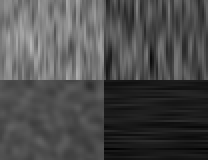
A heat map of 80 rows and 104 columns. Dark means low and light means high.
The table splits into 2 rows of 2 panels. Panel 1,1: middling, streaked downward. Panel 1,2: low, streaked downward. Panel 2,1: low, blotchy, faint in contrast. Panel 2,2: very low, streaked across, faint in contrast.
